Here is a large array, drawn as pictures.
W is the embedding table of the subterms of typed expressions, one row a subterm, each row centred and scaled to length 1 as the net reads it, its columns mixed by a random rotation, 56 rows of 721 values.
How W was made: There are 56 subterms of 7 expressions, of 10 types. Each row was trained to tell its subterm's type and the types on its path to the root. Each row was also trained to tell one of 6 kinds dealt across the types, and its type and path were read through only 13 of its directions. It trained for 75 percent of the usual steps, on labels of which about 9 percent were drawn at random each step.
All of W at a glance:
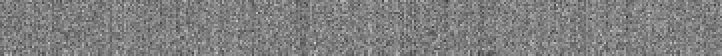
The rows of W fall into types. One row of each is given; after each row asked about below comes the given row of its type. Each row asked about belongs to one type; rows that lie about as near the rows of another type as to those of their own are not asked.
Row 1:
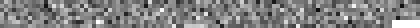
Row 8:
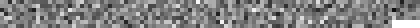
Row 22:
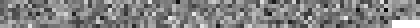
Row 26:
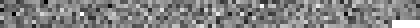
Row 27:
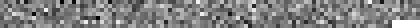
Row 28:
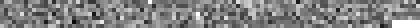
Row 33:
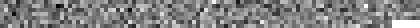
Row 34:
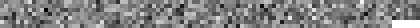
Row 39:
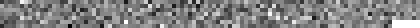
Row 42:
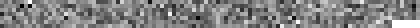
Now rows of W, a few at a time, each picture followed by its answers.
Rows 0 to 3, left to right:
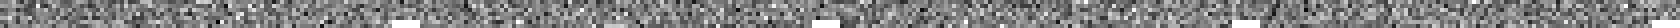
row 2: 39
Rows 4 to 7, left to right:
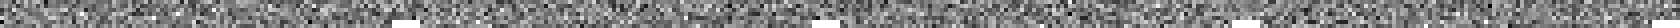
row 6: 26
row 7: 1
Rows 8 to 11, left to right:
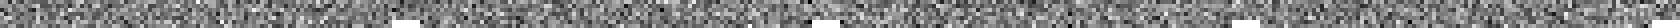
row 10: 39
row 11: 34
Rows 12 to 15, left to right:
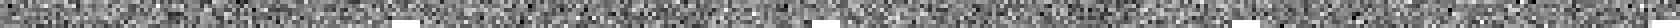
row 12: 33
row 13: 26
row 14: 26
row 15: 8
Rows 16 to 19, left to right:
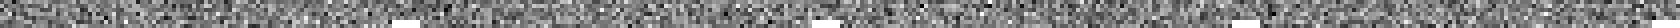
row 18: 1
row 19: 33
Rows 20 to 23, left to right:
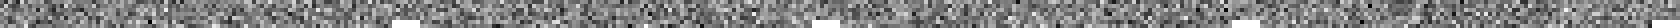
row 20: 34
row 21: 28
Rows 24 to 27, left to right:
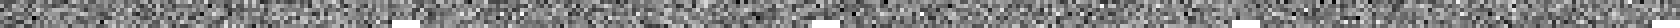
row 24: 26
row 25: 34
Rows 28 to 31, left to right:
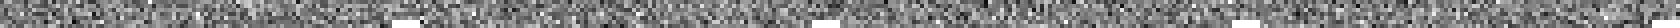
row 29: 42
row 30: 1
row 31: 1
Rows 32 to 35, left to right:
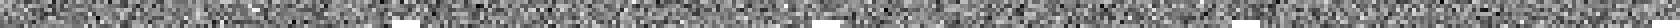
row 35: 33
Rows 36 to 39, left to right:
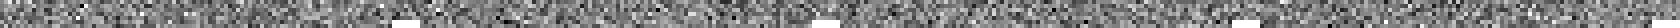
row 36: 1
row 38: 33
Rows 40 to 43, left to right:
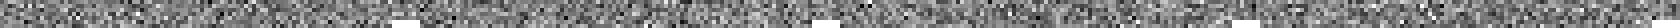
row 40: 27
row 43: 28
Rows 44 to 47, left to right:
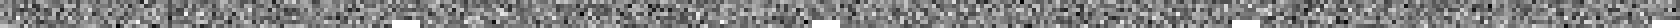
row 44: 34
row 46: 33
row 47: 34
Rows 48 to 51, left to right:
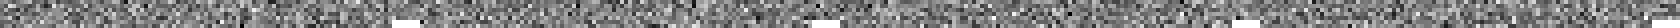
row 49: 34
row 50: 26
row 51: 28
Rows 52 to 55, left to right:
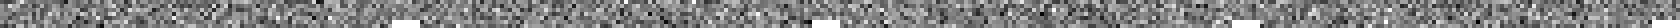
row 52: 39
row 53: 26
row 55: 39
